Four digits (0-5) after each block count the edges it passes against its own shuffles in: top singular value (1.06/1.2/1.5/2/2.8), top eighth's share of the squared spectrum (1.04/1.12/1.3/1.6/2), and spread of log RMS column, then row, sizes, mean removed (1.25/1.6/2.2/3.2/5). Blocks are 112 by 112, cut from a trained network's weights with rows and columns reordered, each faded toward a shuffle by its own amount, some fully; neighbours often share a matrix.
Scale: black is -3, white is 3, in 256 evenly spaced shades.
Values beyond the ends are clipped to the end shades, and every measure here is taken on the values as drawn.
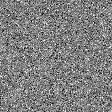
3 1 0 0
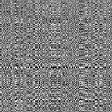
5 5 4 4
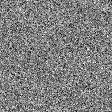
2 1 0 0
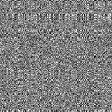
5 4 3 3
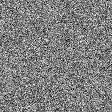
1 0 0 0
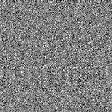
4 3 1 2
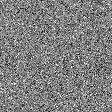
0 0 0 0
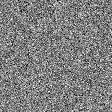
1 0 0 0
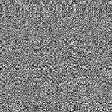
5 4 1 3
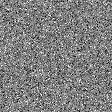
0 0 0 0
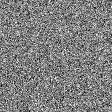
0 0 0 0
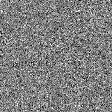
3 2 1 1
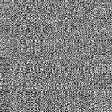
5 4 2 3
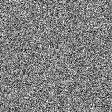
3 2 0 0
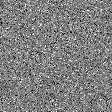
2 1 0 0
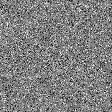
1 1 0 0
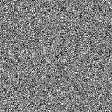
4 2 1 1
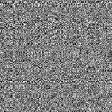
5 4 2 3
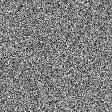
1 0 0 0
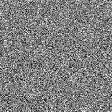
3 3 0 2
